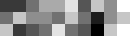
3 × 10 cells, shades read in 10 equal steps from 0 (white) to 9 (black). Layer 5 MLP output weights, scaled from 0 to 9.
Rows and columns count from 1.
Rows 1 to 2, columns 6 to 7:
1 6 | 2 5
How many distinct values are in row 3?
7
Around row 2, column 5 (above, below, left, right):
3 1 4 2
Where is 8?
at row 2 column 8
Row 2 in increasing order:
2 2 2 4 4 4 5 5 5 8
